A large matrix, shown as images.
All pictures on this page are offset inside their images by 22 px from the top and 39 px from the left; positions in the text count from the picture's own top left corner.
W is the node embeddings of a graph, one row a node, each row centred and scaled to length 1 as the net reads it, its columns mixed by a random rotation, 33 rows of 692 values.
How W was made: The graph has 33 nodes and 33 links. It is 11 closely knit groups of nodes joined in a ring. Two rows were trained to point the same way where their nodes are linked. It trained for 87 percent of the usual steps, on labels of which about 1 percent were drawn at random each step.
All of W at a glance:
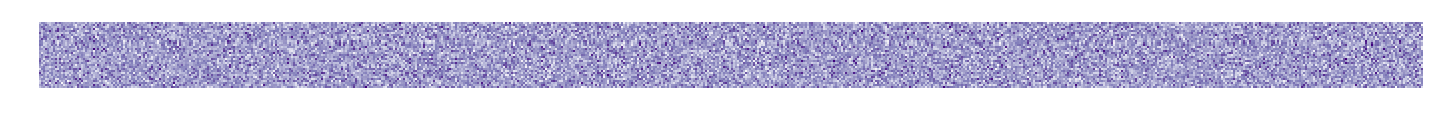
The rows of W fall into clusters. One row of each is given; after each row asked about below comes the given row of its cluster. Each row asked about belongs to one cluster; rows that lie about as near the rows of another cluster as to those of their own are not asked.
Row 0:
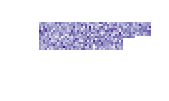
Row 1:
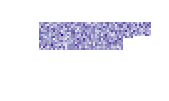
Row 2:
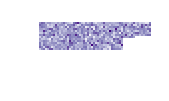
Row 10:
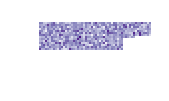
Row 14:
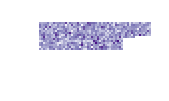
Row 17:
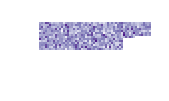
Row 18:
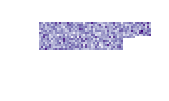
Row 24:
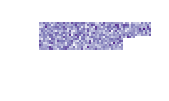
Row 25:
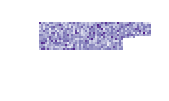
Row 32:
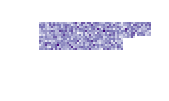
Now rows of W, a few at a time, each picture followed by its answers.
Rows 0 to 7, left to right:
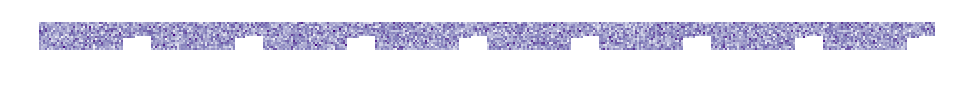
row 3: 24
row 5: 25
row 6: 1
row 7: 24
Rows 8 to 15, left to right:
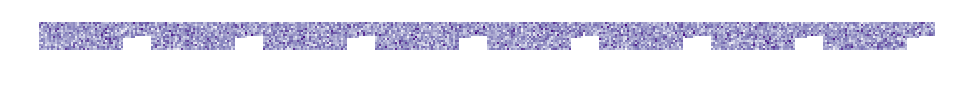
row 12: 32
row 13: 17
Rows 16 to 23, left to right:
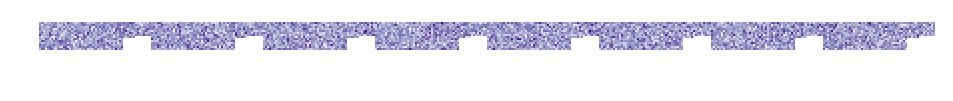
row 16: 2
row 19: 25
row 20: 18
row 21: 1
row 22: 0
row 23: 10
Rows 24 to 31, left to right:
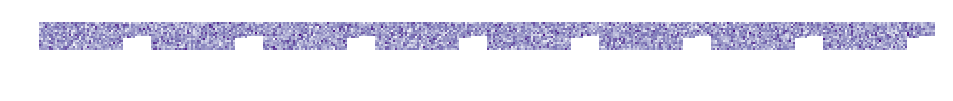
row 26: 2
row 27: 14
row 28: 10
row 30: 0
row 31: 17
